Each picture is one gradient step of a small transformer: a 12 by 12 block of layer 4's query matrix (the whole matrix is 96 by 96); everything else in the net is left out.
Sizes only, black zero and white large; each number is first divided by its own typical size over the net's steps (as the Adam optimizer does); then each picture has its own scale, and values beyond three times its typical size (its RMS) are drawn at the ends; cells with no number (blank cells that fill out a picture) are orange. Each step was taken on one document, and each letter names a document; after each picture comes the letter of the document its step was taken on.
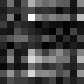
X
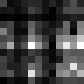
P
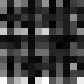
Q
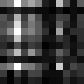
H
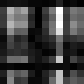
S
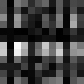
Q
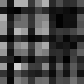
Q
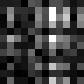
P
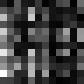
H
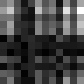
S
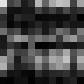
P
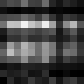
X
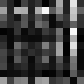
Q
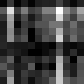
S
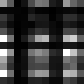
H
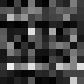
P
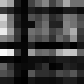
H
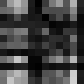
X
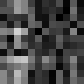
X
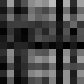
X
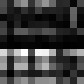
Q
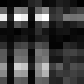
Q
